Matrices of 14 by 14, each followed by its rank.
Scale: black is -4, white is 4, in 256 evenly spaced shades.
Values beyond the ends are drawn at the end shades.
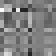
two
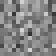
three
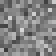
full rank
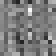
three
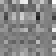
two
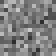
full rank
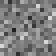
full rank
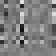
two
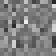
three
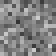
full rank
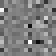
three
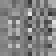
two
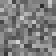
full rank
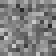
full rank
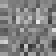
three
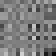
two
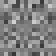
two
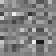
three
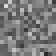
full rank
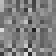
two
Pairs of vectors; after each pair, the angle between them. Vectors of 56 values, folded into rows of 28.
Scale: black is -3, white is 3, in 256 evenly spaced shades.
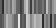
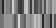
nearly parallel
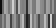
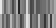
nearly opposite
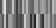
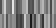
nearly parallel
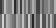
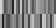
nearly opposite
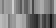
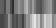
nearly opposite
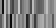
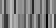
partly opposed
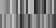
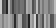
orthogonal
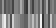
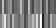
nearly parallel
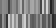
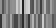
orthogonal
